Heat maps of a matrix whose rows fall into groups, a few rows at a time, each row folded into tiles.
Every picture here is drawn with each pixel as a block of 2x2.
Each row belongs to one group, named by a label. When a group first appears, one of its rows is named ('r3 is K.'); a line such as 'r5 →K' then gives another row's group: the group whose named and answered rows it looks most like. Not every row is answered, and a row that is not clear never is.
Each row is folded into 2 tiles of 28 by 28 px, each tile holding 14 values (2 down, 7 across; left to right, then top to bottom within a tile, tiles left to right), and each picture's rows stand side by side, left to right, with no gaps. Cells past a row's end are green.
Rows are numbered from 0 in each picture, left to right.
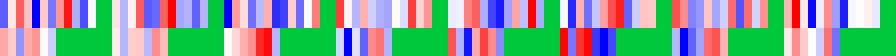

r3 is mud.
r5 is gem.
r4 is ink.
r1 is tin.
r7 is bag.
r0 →ink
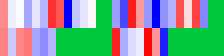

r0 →gem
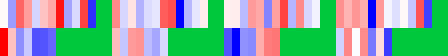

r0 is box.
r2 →mud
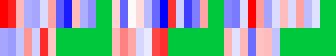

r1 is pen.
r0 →bag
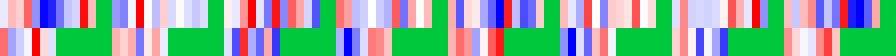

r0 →ink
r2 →tin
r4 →pen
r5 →mud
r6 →box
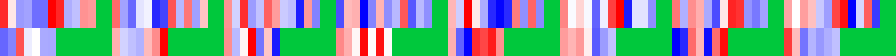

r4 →ink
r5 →gem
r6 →tin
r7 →box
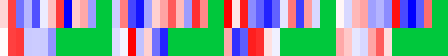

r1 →gem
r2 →ink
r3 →pen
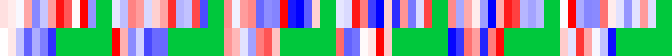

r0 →box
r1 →box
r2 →pen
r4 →tin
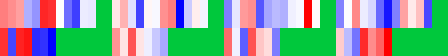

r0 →gem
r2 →ink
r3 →ink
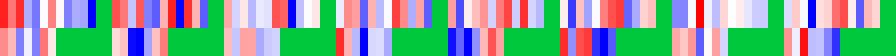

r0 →bag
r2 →gem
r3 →box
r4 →mud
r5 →gem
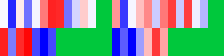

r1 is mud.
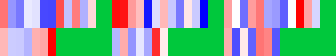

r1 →bag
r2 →mud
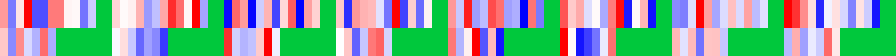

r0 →tin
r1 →box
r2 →ink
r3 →pen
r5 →box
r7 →bag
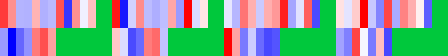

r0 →mud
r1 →mud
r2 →box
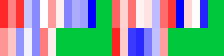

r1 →box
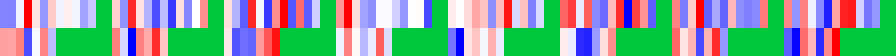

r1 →ink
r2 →mud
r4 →tin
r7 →tin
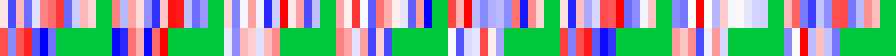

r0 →gem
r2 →tin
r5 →gem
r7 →gem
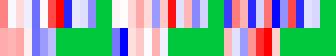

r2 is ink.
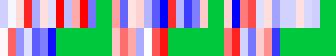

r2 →pen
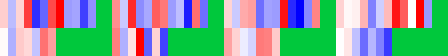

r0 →tin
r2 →pen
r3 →box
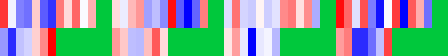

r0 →mud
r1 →pen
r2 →box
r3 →box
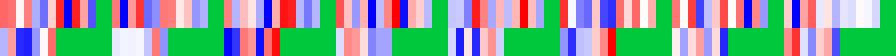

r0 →box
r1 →tin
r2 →tin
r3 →gem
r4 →mud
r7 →pen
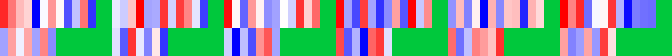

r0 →bag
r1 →tin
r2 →mud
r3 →mud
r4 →ink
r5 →bag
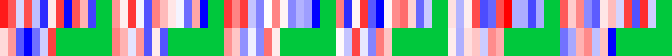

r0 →box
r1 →bag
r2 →bag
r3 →tin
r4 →tin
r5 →bag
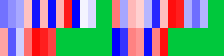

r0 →ink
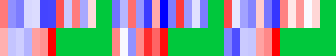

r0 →mud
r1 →ink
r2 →mud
